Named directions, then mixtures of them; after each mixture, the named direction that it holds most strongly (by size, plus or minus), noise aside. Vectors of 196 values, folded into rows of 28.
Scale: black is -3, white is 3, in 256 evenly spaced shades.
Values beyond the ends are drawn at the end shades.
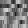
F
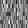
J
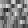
F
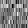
J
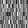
J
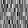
J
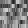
F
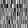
J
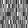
J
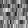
F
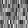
J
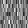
J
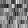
F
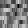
F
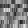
F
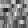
F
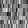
J
